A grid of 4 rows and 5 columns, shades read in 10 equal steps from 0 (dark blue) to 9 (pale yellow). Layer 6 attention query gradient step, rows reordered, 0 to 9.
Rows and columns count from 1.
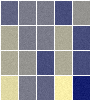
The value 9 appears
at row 4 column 4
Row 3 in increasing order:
2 2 5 6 6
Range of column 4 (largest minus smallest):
7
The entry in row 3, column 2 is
5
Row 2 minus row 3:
0 -1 2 0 0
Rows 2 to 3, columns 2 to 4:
4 4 6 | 5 2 6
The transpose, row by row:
3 6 6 8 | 4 4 5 4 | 4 4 2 3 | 2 6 6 9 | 5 2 2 0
